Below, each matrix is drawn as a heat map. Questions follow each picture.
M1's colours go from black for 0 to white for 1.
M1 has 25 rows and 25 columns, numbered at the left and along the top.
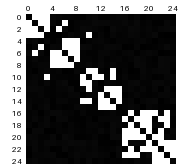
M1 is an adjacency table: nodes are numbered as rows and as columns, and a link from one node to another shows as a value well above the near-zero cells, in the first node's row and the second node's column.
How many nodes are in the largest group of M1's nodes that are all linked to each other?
4
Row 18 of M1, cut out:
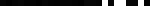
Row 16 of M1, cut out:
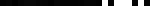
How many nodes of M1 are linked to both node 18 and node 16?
4
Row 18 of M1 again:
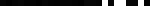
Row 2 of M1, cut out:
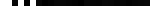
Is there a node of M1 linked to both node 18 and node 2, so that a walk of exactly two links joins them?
no
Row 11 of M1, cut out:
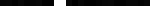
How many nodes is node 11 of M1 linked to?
2
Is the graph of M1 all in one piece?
no
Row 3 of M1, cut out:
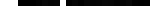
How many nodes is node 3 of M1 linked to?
4
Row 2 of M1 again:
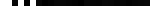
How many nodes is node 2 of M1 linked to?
4
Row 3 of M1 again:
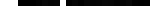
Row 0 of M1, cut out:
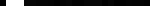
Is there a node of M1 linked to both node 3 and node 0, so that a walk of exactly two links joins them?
yes
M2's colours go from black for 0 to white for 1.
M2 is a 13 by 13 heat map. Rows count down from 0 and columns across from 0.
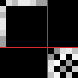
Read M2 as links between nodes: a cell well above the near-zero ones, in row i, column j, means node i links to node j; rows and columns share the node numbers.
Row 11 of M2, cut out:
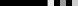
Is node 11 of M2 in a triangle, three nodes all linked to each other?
yes
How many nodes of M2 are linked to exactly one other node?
7
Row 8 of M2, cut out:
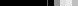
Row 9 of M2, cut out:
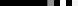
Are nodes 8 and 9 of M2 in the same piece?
yes
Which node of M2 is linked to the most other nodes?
node 0
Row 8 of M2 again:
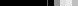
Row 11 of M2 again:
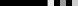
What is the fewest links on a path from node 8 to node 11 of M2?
1
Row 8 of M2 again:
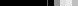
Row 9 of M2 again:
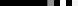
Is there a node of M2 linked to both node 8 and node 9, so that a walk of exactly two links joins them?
yes
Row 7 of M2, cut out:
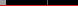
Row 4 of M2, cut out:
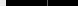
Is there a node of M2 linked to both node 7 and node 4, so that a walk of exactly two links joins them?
yes
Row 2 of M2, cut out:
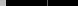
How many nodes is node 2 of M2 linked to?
1
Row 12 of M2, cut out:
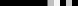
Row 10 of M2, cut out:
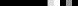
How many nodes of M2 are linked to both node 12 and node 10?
3
